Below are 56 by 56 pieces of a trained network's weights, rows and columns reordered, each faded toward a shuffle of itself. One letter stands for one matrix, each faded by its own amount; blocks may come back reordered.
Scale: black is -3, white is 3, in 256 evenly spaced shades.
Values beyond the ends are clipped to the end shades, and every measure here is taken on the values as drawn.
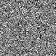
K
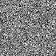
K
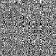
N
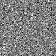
K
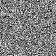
K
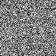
K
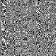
N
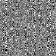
N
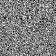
K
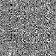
N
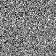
K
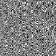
N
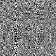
N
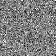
K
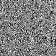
K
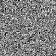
K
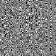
N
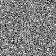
K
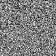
K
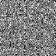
N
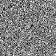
K
